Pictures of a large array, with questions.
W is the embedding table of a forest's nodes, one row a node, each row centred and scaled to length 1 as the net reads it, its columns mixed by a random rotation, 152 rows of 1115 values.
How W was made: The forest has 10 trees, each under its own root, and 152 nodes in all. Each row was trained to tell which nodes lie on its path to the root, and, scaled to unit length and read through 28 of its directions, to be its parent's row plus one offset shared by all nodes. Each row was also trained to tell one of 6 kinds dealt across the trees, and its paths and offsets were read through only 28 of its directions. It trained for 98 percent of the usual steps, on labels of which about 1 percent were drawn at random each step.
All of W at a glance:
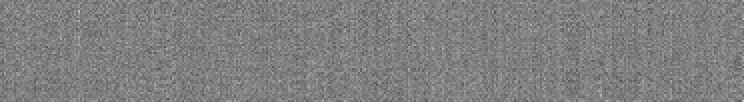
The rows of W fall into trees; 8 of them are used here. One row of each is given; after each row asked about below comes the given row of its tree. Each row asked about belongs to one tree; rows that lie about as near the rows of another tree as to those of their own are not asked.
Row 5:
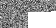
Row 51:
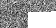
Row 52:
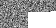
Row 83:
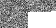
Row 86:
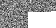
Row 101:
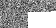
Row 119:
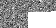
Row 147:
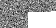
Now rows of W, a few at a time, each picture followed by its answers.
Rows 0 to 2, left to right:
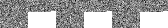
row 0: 147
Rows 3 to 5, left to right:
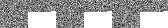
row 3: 86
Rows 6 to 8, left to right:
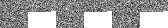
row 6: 83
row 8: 101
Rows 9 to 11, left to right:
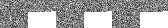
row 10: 5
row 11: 101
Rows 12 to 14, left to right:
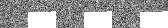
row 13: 119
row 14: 52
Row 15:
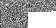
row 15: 52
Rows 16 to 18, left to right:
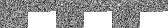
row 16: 52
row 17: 147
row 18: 52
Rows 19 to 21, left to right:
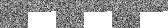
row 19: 83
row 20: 147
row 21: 5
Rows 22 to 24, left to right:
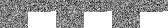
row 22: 5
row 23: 86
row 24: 51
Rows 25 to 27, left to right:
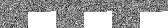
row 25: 5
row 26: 147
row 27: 147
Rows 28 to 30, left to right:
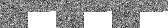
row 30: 51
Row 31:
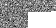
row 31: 147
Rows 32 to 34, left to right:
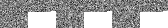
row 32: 51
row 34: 5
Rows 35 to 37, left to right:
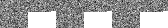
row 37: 86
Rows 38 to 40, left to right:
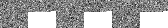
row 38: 119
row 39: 52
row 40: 101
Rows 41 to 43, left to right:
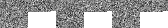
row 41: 52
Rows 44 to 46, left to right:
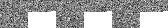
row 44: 147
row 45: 5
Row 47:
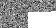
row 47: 119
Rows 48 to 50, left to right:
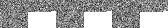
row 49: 5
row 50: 83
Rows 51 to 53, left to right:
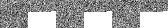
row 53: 86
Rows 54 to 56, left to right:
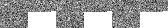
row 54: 147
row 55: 5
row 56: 86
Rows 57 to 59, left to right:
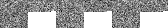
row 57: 83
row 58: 52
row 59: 52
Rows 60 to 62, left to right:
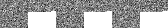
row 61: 5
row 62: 119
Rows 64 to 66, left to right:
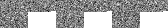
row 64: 5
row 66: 147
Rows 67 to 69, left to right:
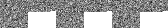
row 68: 51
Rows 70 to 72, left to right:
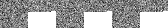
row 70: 83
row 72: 83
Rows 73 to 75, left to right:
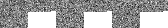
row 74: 52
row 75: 101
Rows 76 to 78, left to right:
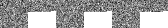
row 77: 5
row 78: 86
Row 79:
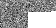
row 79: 52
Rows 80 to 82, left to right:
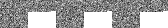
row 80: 147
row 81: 52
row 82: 86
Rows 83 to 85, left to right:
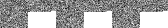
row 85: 147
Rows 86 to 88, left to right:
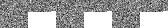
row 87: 86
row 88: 86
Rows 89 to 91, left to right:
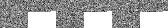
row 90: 101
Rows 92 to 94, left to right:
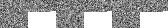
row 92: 119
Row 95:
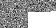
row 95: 52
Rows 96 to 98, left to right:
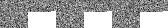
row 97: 86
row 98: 51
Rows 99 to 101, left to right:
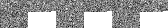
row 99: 51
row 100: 5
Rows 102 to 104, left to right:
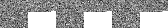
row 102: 83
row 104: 52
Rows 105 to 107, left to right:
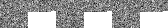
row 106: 101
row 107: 119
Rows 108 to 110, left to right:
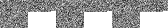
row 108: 86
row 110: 147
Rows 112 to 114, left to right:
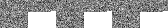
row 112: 52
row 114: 5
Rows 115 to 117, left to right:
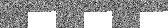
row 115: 101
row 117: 101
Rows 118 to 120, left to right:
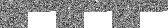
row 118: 52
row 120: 5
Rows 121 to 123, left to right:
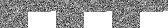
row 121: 5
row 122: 52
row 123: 83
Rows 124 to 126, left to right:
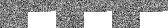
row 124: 101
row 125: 5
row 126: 101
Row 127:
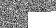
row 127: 5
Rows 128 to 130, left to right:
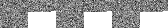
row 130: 52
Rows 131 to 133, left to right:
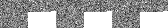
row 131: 101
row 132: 147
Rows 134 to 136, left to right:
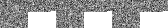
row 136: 147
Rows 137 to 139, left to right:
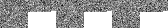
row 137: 83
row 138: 5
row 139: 52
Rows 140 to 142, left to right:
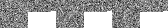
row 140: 52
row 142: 83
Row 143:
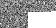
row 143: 101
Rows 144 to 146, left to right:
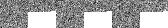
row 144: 101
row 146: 83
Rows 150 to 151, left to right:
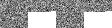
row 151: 5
